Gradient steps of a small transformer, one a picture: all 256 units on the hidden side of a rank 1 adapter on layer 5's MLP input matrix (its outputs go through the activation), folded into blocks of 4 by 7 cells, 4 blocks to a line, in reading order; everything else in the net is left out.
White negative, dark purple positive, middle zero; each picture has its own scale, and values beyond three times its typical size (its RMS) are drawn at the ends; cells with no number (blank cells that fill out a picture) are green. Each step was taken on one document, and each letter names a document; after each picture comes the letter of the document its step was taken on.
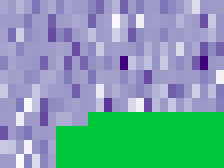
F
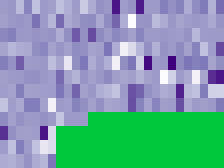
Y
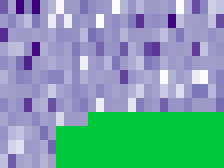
Y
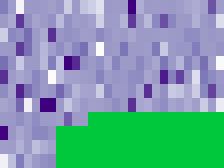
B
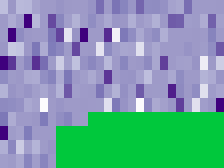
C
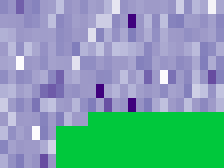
Y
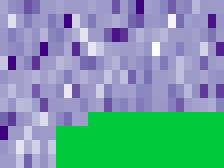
C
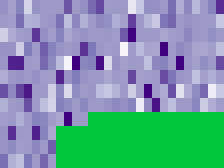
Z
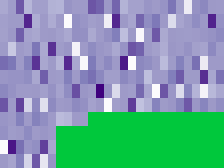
F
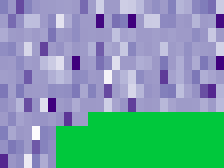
B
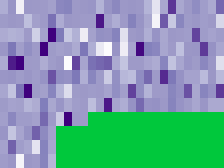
Z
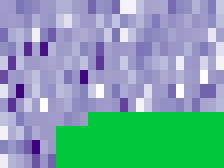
Z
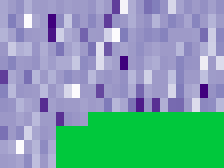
C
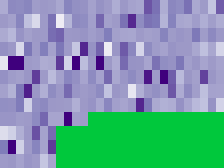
Z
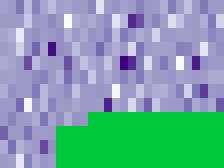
F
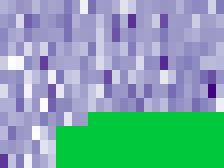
B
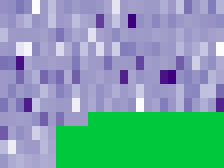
Y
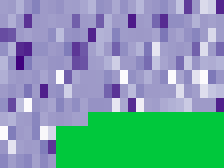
Y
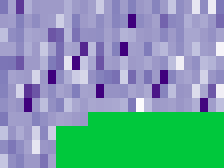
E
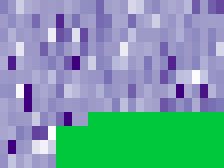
E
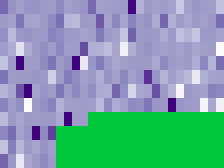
E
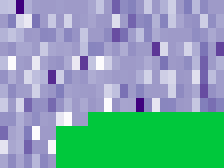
C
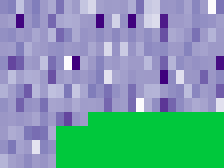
B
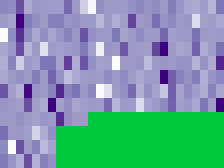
B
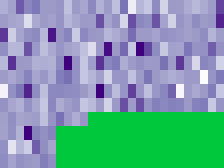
Z
